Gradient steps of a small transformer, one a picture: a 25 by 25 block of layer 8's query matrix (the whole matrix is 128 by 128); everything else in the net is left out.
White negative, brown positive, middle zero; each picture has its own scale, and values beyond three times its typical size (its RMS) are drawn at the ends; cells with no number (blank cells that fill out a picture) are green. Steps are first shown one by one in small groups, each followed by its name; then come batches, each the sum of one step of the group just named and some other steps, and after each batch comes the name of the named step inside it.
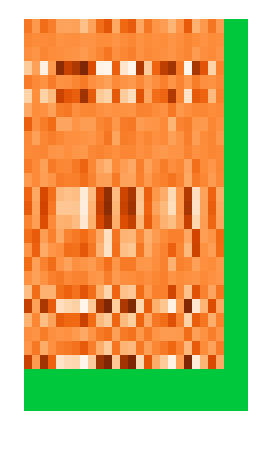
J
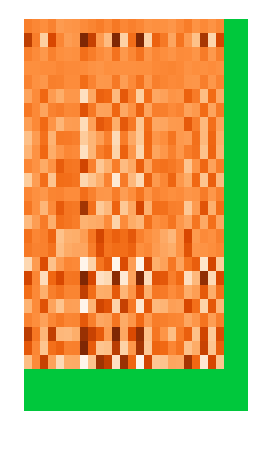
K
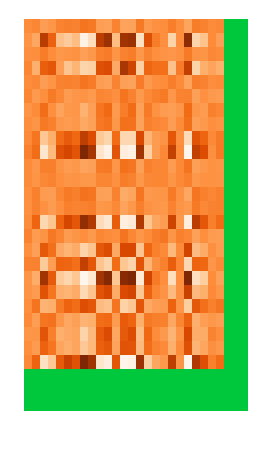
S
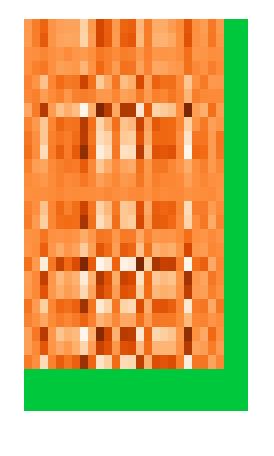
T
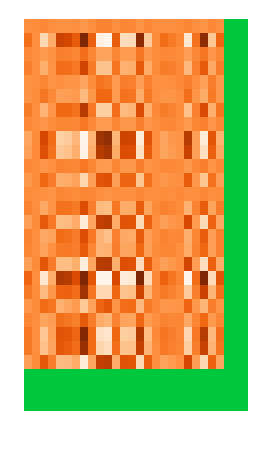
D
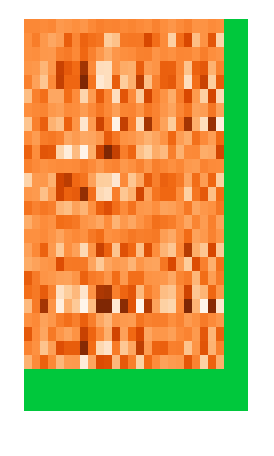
K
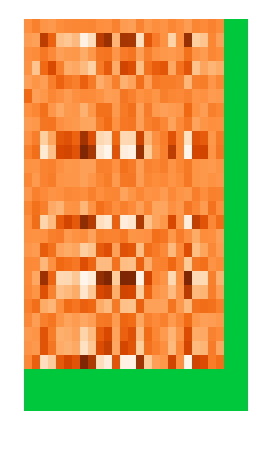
S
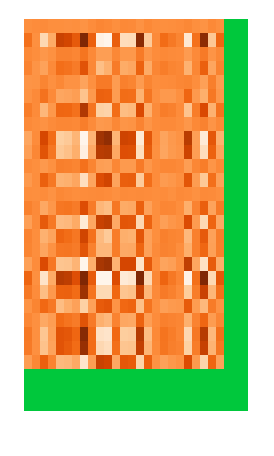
D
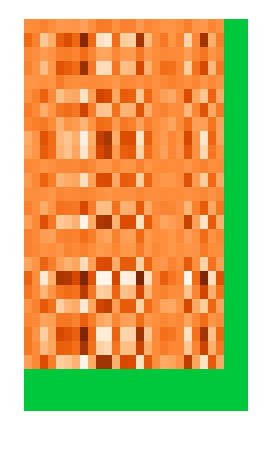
D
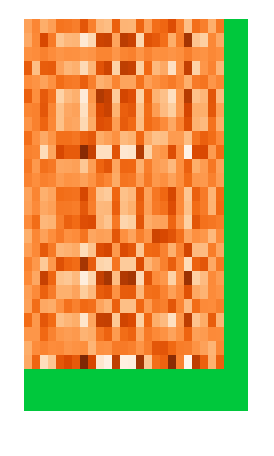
S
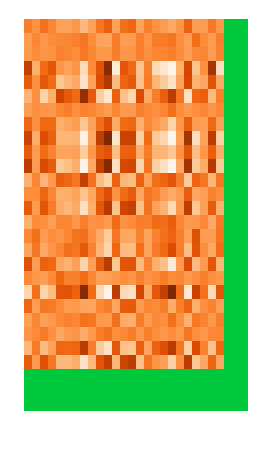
J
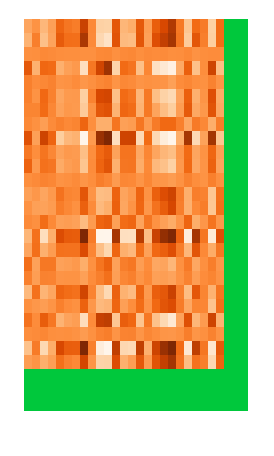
J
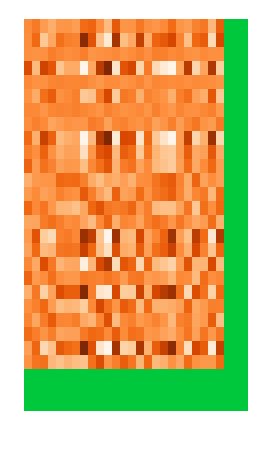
K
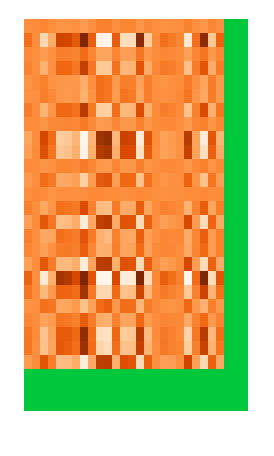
D
